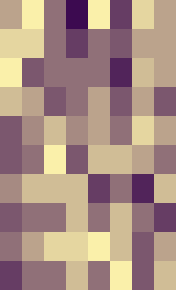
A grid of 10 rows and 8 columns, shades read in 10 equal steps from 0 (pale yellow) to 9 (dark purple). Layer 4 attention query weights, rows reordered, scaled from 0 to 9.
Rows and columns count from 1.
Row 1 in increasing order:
0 0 1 3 3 5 7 9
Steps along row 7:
down same same up down up down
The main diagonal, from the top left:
3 1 5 5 3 2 8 7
